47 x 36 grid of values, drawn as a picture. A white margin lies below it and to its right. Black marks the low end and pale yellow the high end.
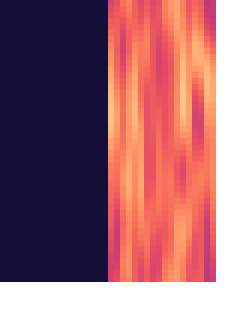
It is made of 1 by 2 panels. Panel 1,1: very low, flat. Panel 1,2: high, streaked downward.
